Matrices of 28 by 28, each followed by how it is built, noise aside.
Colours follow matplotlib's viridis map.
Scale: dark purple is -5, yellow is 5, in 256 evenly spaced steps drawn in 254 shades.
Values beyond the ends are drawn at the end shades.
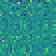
low rank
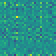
low rank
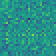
low rank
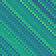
Toeplitz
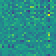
low rank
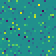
sparse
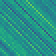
Toeplitz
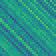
Toeplitz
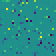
sparse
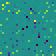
sparse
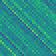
Toeplitz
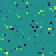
sparse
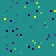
sparse
